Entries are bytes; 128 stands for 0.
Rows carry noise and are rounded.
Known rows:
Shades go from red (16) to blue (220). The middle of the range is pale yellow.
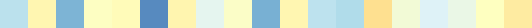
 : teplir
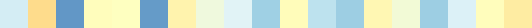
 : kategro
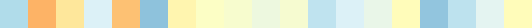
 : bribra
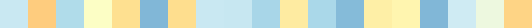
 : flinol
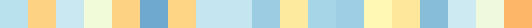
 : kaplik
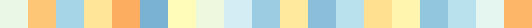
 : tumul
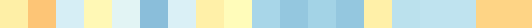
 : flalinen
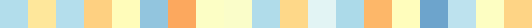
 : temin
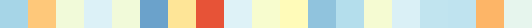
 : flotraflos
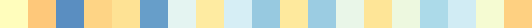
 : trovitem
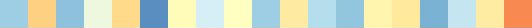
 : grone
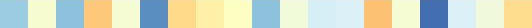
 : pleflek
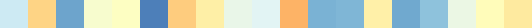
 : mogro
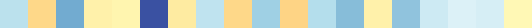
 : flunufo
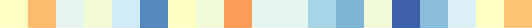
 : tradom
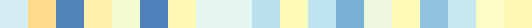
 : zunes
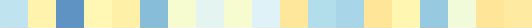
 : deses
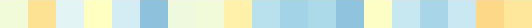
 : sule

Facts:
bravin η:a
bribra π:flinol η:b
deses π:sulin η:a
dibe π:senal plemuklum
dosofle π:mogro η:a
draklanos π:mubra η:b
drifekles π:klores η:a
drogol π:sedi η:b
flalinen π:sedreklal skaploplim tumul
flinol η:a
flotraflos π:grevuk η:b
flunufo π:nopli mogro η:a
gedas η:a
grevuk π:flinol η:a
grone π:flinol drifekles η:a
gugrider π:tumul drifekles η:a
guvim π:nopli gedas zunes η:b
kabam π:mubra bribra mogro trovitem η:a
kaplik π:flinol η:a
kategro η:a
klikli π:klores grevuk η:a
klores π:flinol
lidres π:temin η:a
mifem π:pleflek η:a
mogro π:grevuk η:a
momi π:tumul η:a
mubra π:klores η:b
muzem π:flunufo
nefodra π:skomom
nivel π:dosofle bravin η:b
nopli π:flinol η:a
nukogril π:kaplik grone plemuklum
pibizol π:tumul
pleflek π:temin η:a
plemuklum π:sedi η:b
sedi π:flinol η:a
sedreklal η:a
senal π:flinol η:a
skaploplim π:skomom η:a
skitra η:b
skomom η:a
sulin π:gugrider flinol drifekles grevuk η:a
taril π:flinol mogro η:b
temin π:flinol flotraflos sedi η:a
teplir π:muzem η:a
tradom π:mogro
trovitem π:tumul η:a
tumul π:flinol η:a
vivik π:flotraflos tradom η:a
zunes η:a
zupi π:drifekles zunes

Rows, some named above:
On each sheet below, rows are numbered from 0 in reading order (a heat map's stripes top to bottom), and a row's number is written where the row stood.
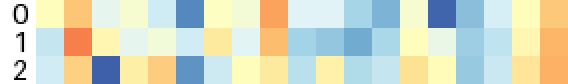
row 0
tradom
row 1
klores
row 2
gugrider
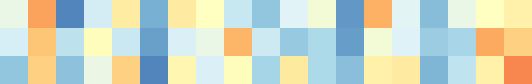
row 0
skaploplim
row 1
zupi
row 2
grone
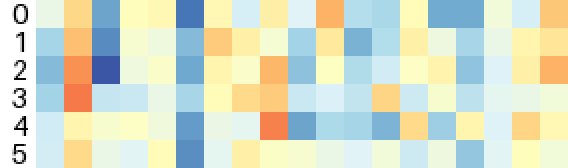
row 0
dosofle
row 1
klikli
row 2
drifekles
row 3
mubra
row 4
muzem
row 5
nivel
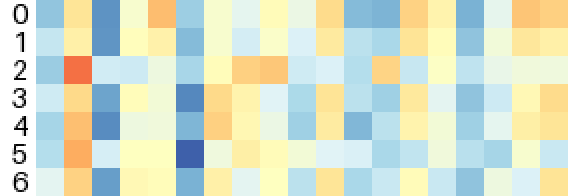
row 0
sulin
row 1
deses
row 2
mubra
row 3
vivik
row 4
klikli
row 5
guvim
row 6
kabam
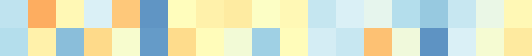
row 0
taril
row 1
lidres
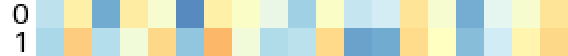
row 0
mifem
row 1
grevuk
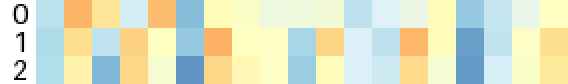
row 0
bribra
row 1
temin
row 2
lidres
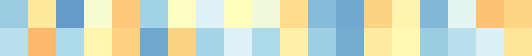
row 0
sulin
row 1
nopli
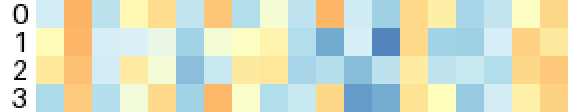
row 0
sedi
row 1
nefodra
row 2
pibizol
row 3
grevuk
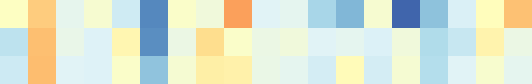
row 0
tradom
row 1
skitra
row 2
draklanos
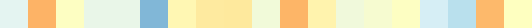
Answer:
plemuklum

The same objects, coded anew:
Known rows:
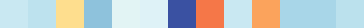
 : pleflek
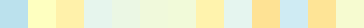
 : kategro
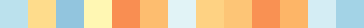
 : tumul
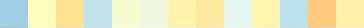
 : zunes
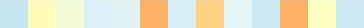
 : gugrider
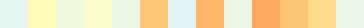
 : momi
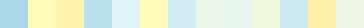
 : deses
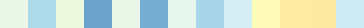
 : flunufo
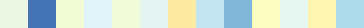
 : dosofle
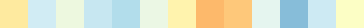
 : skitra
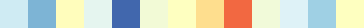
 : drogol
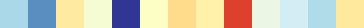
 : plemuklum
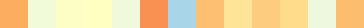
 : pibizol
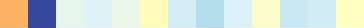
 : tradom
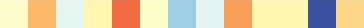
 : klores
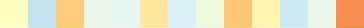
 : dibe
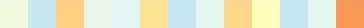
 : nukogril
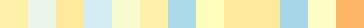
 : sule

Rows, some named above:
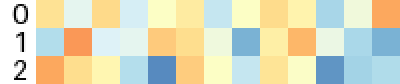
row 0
sule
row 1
grevuk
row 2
flotraflos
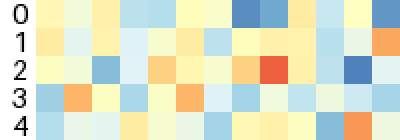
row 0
mogro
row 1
sule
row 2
bribra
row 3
sulin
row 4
skomom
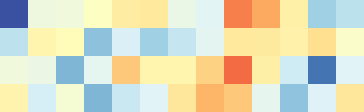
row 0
sedi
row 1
teplir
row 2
bribra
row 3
guvim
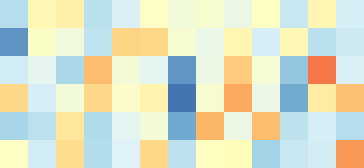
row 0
deses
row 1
grone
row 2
skaploplim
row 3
nefodra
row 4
lidres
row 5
zupi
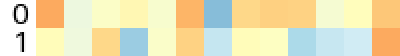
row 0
flalinen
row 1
zupi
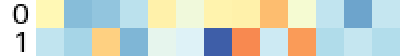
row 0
taril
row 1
pleflek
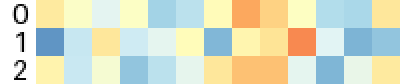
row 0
draklanos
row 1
temin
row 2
guvim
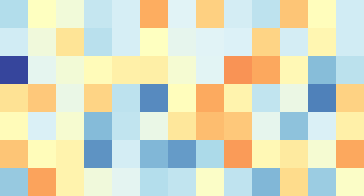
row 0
gugrider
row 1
vivik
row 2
sedi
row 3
mubra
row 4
guvim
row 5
muzem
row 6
drifekles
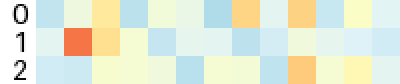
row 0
mifem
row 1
klikli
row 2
kabam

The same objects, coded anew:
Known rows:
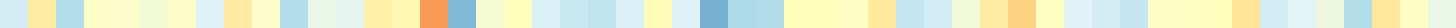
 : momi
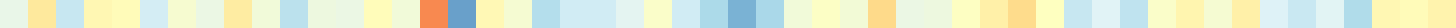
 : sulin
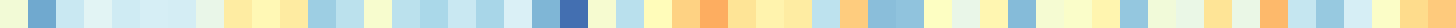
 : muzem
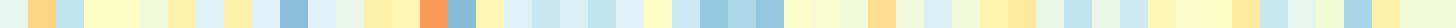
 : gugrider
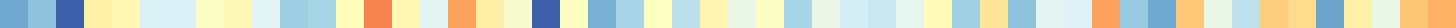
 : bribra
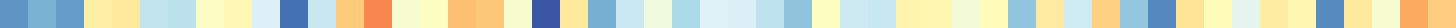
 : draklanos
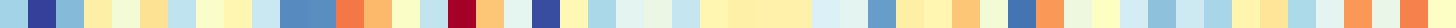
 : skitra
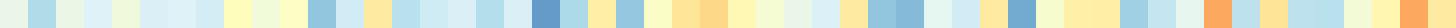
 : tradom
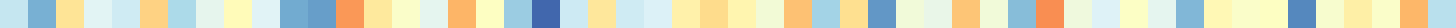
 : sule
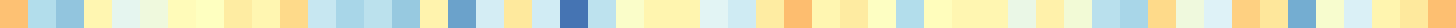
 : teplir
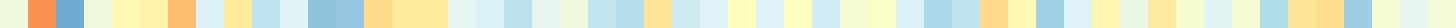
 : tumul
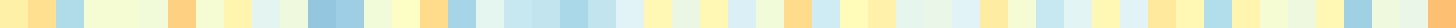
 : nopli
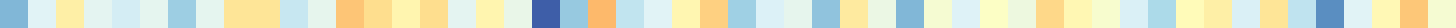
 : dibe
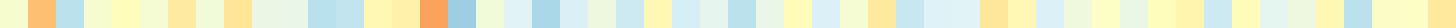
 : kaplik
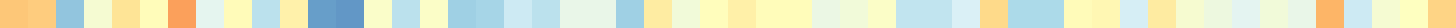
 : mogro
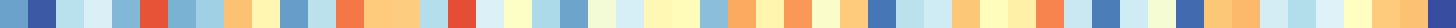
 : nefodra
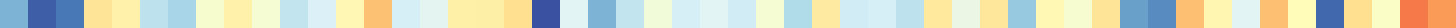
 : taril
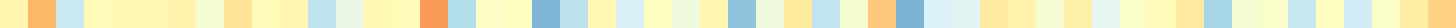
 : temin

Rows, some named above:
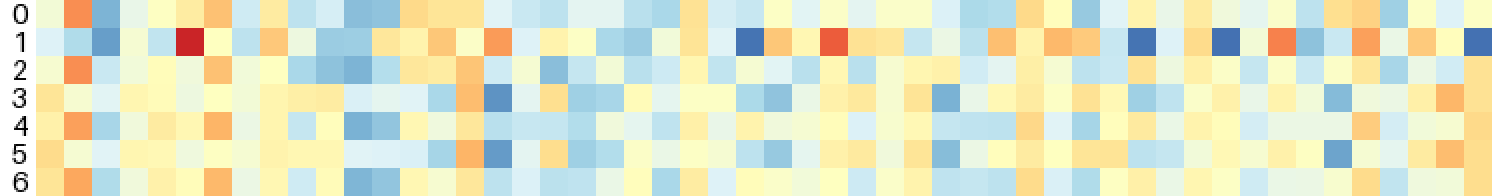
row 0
tumul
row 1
skaploplim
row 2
drifekles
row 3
vivik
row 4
grevuk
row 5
vivik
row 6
grevuk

